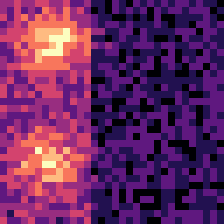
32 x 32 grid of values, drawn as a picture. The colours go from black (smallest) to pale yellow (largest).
Seam: vertical, 40% of the way across, the left part higher. Bumps: two. Ninth with the highest average: top left. Average level on the scale: 30%.
